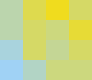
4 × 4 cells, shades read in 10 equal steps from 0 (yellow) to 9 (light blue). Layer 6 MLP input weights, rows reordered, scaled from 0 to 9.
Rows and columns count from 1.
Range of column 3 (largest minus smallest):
5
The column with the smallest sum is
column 4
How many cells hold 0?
1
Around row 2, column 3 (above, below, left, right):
0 5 3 1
